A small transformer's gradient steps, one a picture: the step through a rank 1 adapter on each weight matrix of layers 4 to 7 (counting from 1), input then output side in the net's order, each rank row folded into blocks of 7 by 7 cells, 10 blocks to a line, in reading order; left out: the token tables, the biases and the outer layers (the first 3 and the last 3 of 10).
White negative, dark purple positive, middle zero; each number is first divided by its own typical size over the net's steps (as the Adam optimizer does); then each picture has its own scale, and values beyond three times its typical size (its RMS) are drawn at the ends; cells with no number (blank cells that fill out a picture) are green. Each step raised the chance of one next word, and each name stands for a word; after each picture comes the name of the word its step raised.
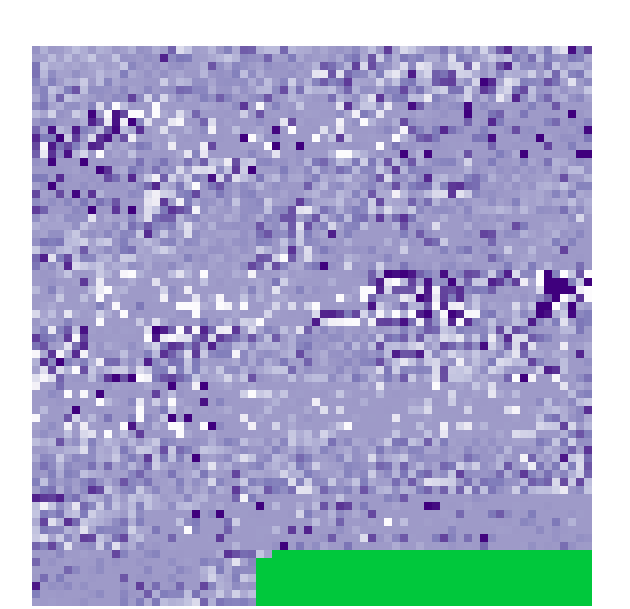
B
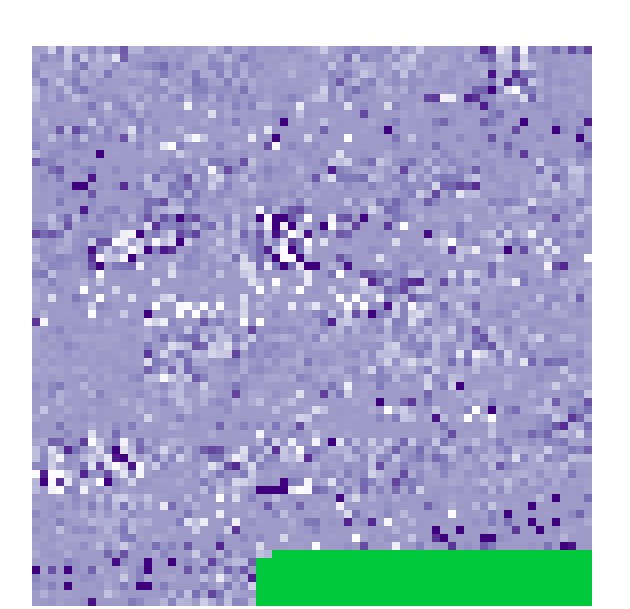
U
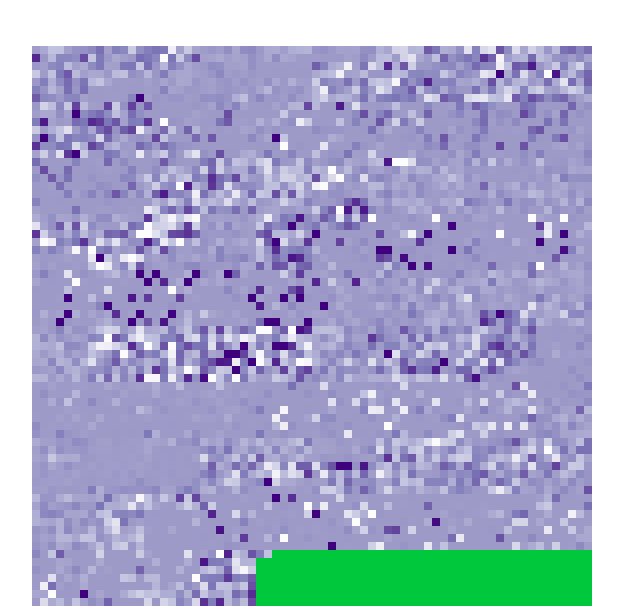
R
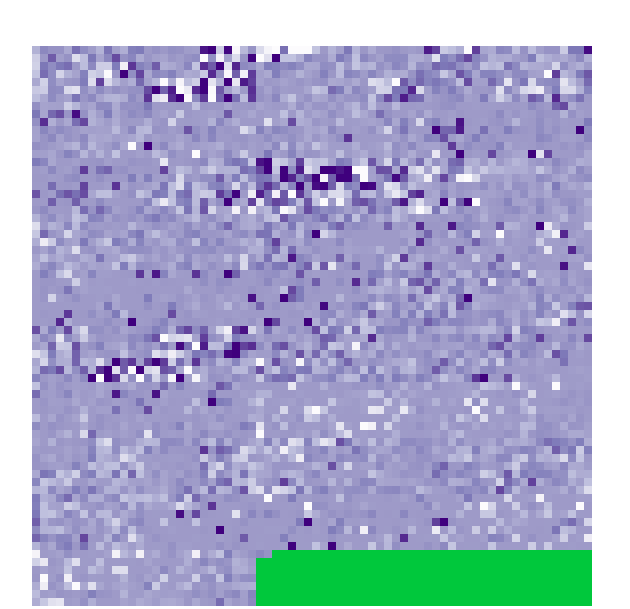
R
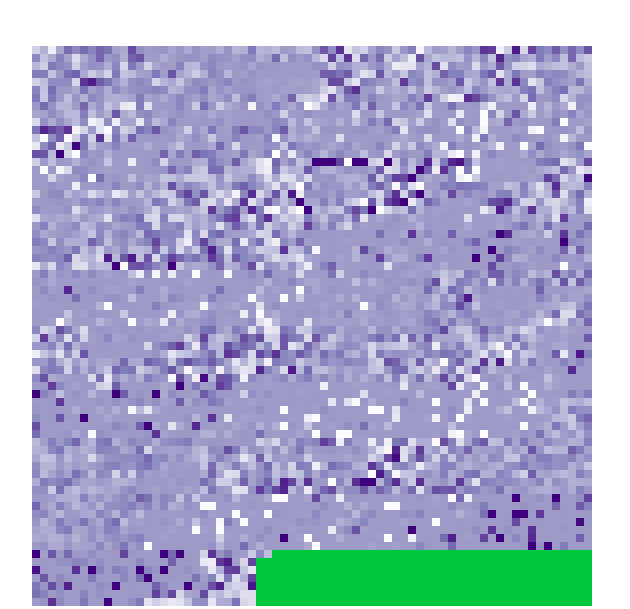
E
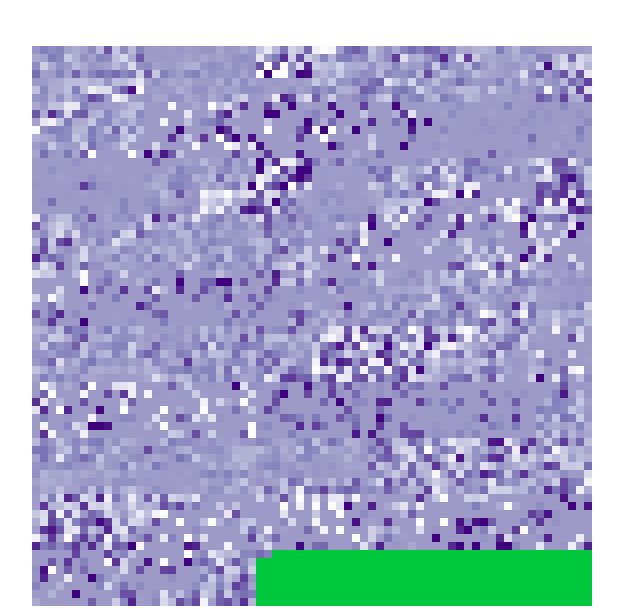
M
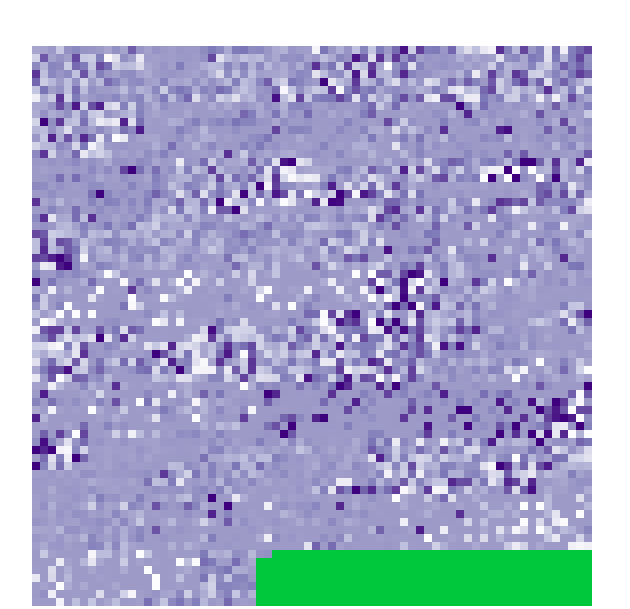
M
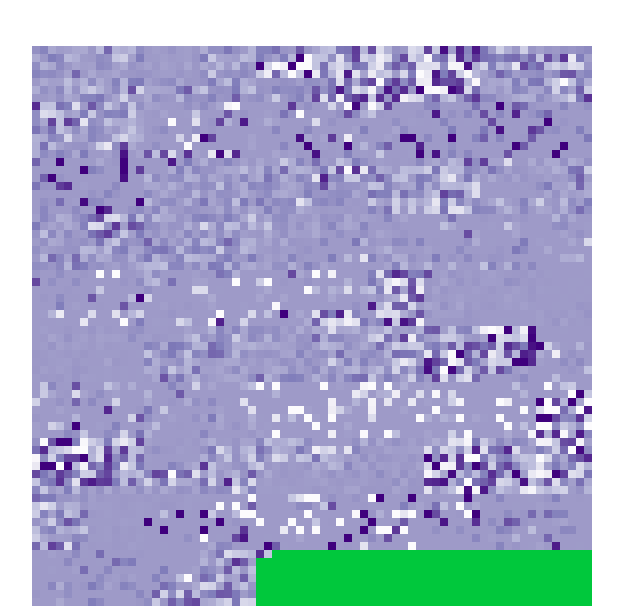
B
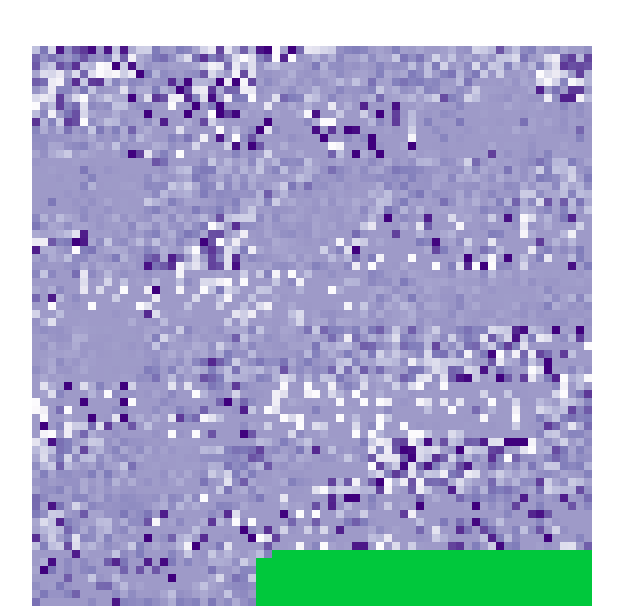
E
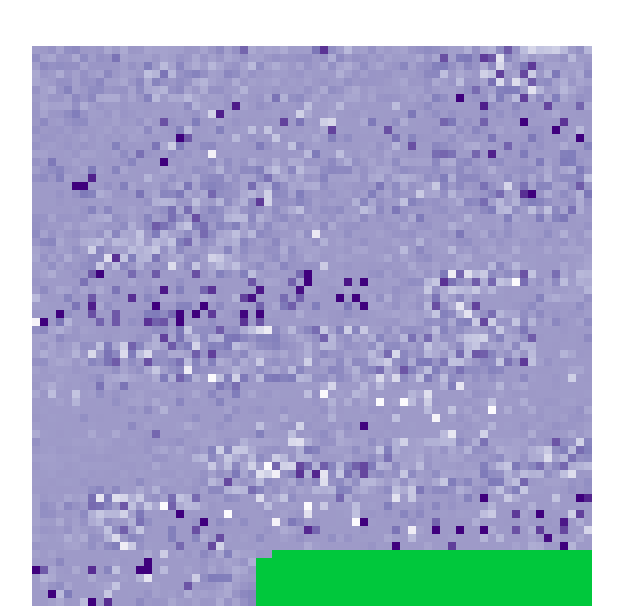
R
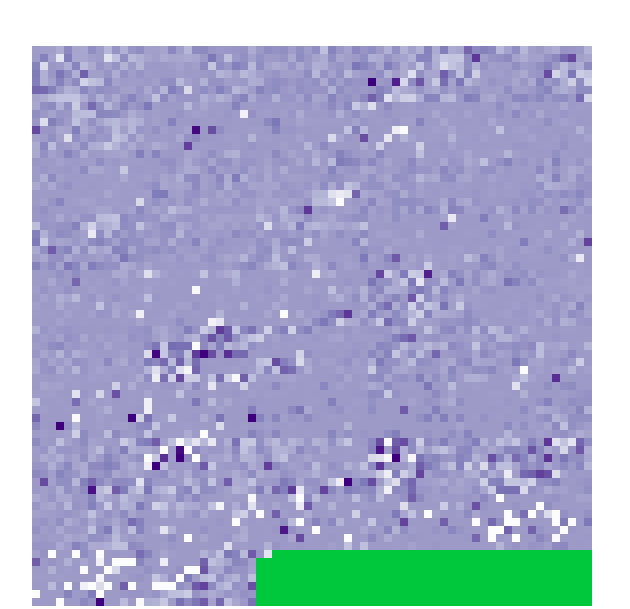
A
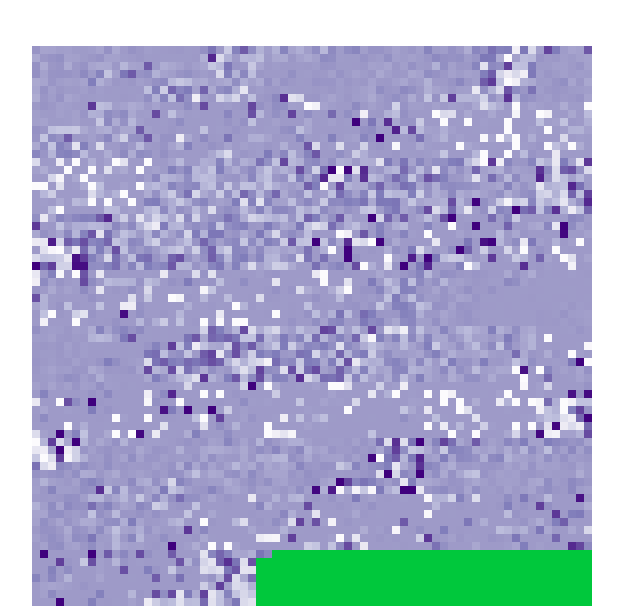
E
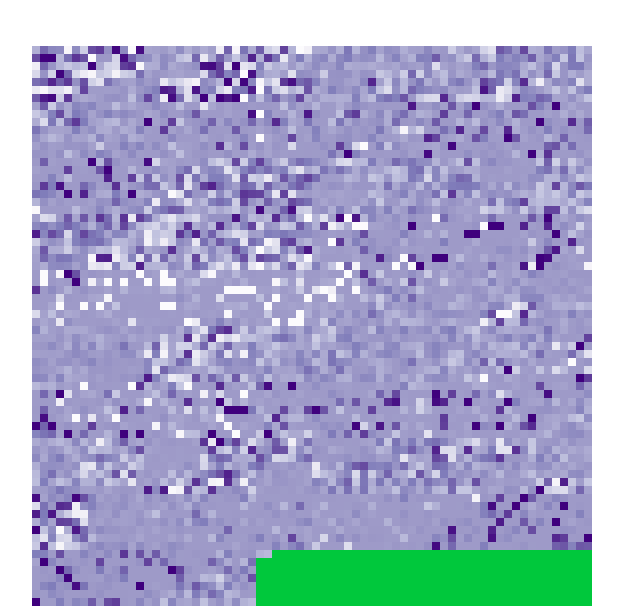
U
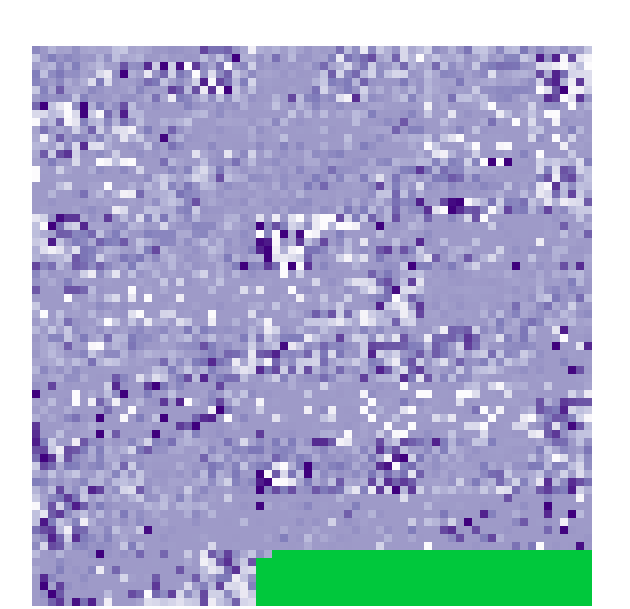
E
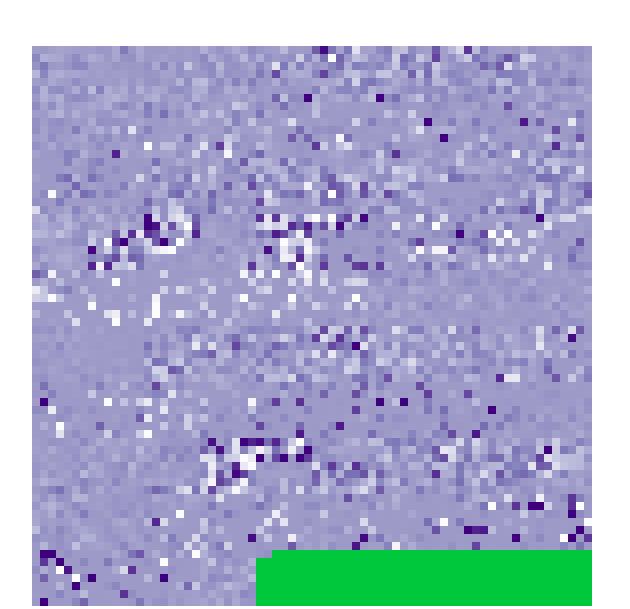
U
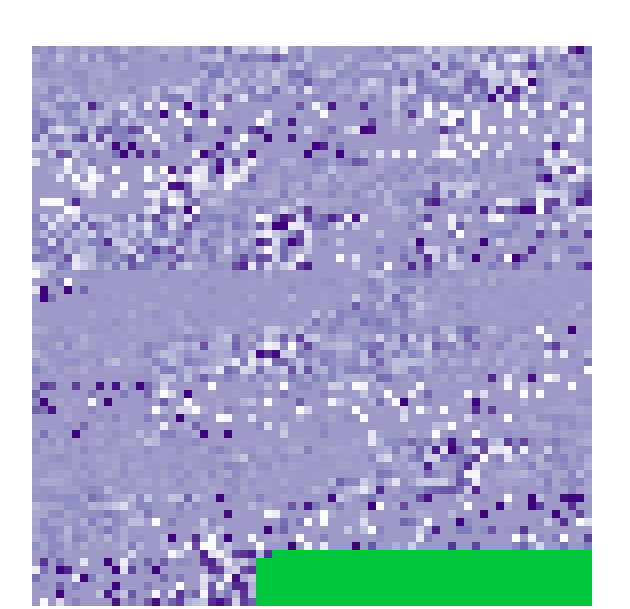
E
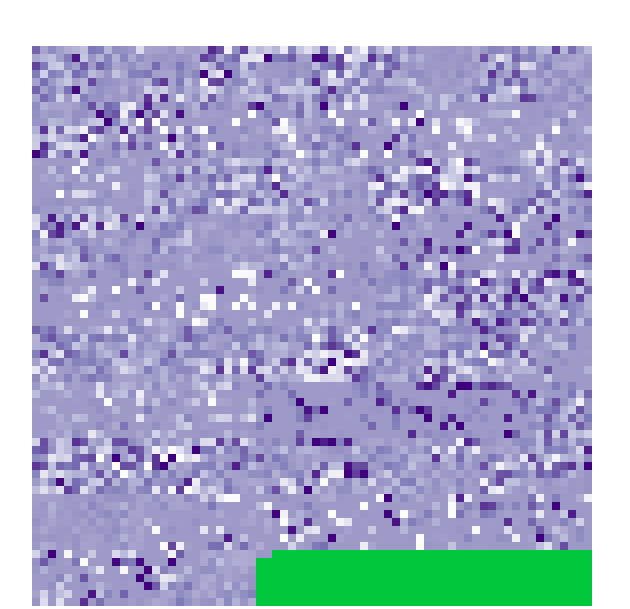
M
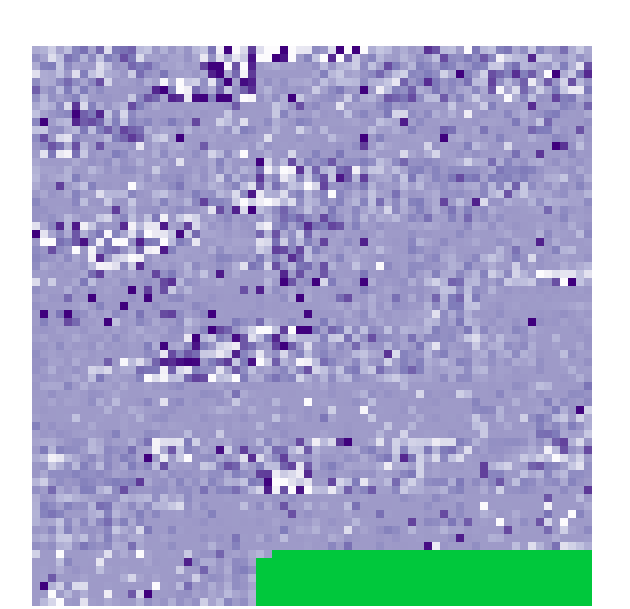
R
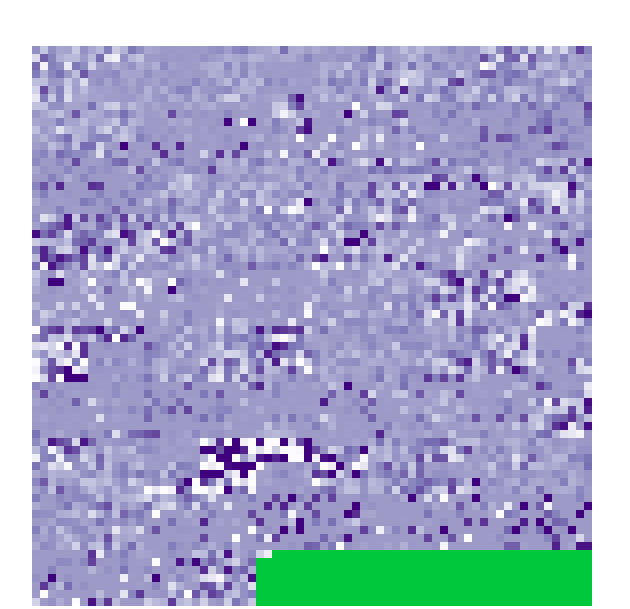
U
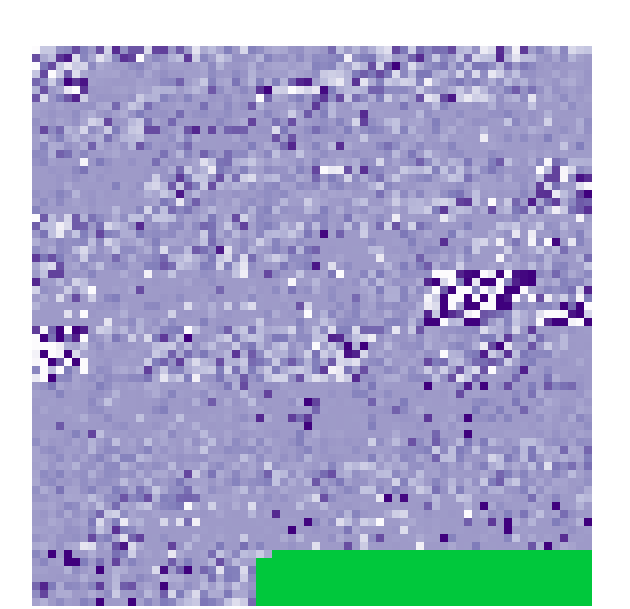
M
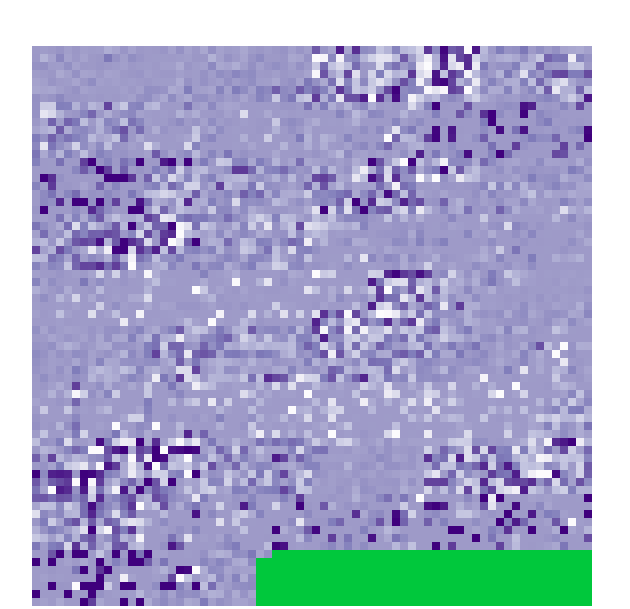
B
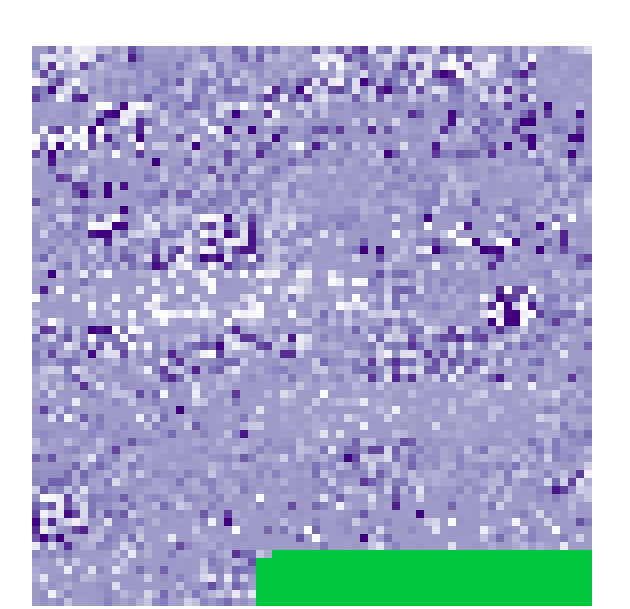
B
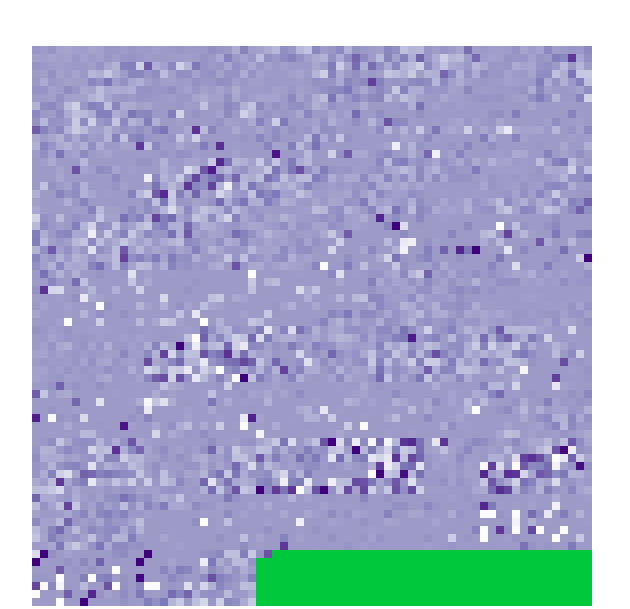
A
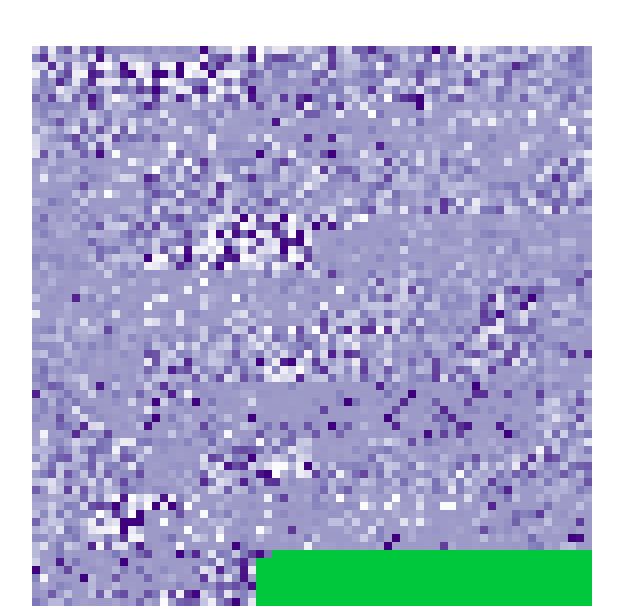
M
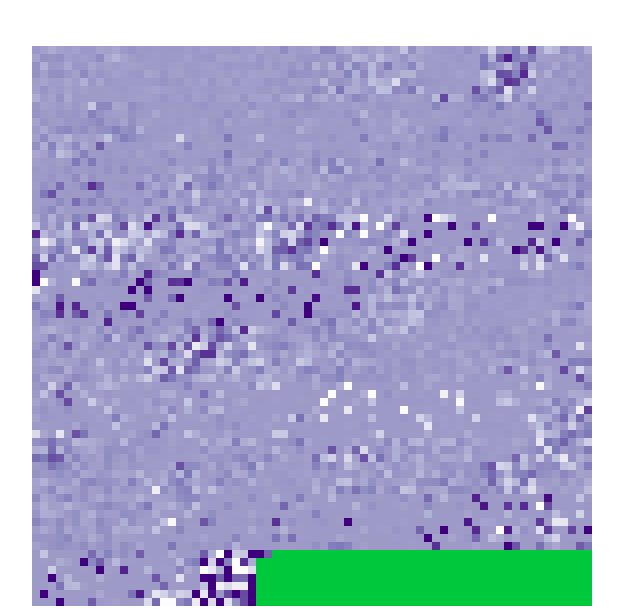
R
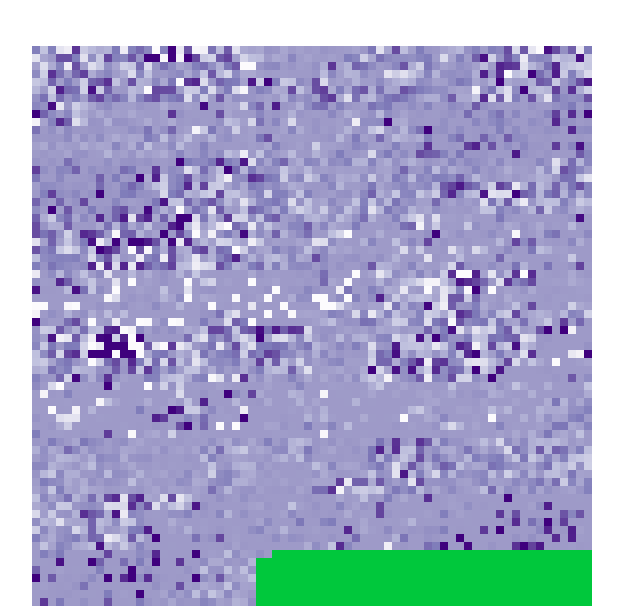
U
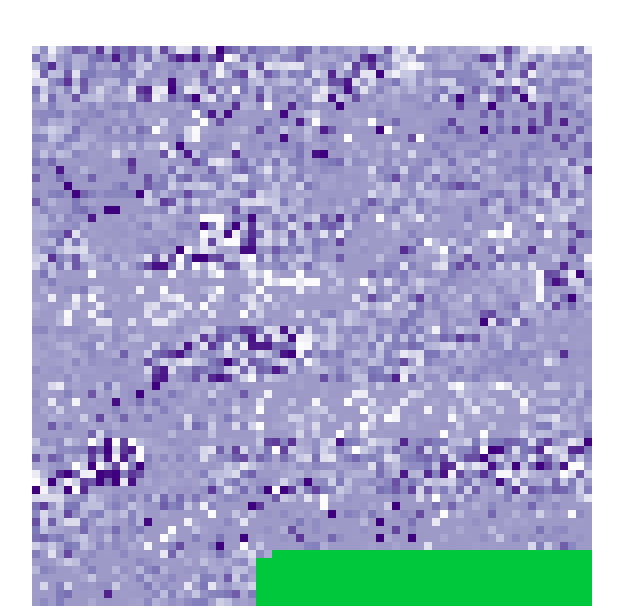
B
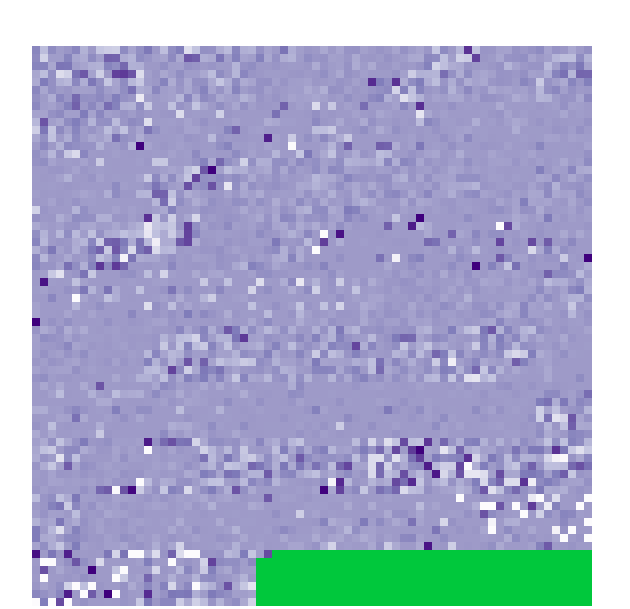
A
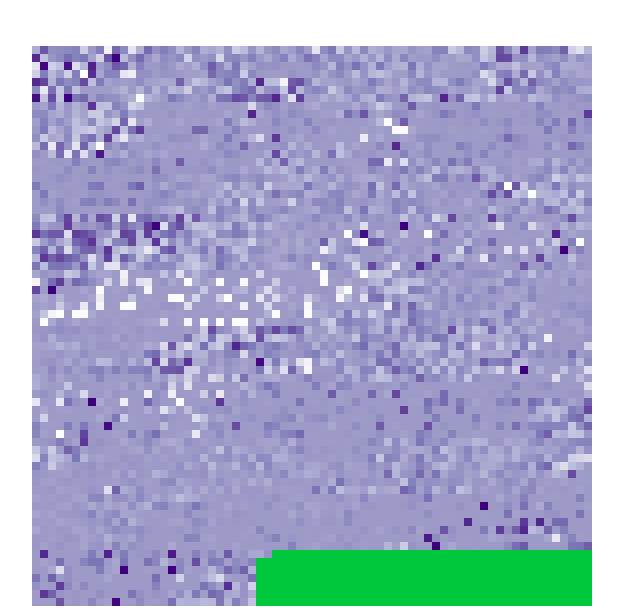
U
